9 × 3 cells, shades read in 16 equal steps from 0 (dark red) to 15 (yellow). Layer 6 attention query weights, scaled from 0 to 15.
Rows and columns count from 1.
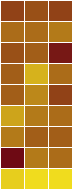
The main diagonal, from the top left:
4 7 1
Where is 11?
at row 6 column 1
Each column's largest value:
14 15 15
